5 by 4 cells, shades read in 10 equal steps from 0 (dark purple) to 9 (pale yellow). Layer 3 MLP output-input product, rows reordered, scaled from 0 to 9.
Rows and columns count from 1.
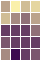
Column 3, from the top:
7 4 2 2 2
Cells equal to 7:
2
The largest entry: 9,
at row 1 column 2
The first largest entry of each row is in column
2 1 4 1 1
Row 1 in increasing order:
6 7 8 9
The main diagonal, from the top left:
6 5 2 2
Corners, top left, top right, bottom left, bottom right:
6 8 5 3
